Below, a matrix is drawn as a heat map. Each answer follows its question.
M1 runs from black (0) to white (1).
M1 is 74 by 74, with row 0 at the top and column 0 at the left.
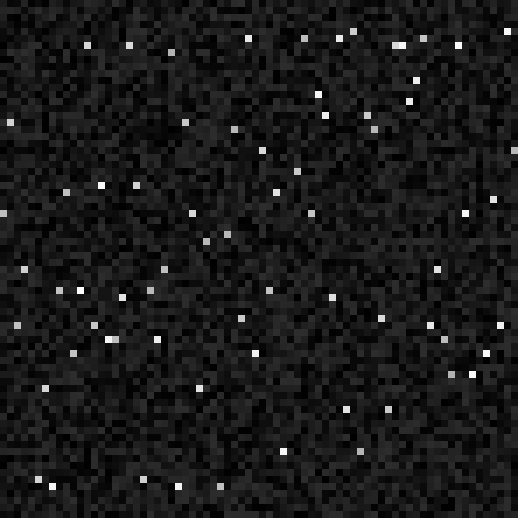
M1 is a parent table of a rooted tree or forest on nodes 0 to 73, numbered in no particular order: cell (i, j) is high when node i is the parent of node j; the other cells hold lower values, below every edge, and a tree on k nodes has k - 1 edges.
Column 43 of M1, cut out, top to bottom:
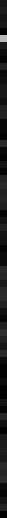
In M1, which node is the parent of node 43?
5
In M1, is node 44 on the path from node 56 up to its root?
no
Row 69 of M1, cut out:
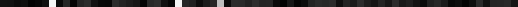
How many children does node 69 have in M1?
3
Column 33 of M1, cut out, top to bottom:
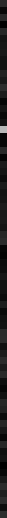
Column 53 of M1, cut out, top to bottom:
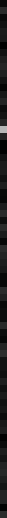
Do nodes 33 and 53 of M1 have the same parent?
yes
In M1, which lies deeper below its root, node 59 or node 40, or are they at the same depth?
node 40
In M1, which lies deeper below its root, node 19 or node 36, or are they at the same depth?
node 19
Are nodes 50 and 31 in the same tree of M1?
yes
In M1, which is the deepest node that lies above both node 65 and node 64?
6
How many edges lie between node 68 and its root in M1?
0
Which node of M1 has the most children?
6
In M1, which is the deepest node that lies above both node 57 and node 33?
6
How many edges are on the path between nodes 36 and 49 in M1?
10
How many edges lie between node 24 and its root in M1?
4
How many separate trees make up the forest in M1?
4
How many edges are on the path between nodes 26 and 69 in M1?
5
